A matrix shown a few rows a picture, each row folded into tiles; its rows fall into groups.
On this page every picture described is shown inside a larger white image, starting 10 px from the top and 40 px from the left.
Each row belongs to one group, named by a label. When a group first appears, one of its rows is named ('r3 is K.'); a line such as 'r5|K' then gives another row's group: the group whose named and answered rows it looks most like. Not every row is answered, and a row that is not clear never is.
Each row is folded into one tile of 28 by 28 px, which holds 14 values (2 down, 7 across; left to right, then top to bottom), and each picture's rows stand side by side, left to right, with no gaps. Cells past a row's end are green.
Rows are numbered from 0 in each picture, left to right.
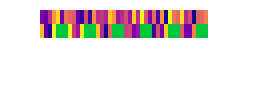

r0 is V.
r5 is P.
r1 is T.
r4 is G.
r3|G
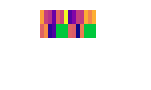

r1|V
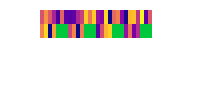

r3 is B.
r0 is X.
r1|V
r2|G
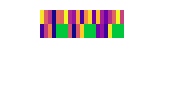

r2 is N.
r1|G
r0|P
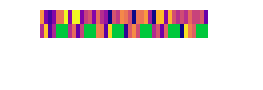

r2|T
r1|B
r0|P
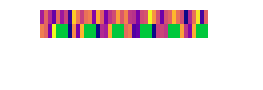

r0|T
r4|N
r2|N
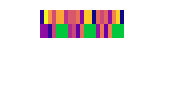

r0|B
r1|G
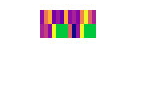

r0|T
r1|V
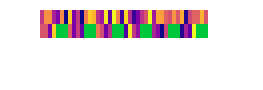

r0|X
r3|P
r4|B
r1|P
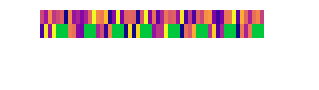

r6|P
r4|N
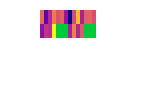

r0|N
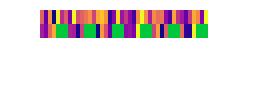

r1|B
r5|V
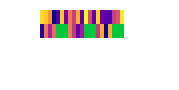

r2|P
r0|X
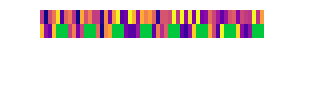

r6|T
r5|G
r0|V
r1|N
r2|G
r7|V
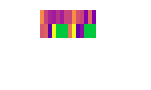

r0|T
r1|X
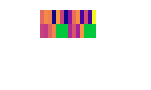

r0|G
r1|T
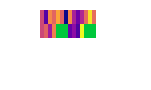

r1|N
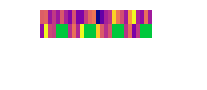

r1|T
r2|V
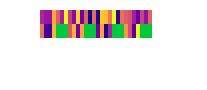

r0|V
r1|T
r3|T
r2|B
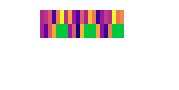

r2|V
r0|G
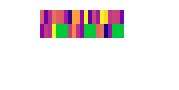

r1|B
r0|N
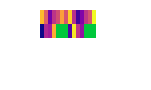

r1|P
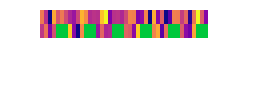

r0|N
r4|P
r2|B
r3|X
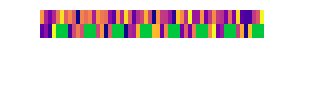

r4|T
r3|N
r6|X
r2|X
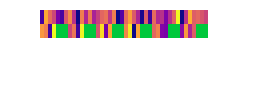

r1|N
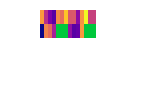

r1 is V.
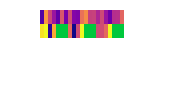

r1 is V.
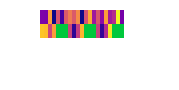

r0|T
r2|G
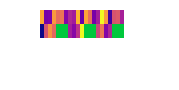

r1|G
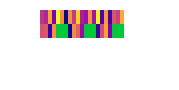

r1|X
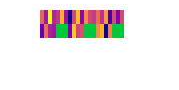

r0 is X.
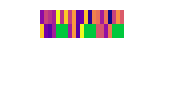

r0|V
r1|T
